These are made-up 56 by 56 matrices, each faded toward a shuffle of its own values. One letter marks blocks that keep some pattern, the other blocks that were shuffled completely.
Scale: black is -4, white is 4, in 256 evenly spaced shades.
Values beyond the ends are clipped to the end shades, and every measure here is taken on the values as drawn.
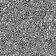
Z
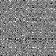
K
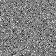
Z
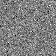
Z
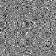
K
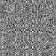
K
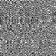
K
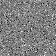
Z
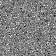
Z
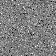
Z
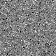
Z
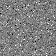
Z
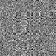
K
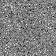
Z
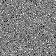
Z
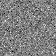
Z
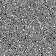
Z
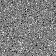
Z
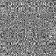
K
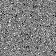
Z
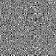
K
